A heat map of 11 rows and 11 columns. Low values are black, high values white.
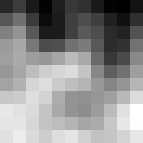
There is an overall slope up to the bottom. There are no lone odd cells. No regular stripes run through it. The bottom left is the smoothest part. The field is mottled with small blotches. The ninth with the lowest average is the top right.
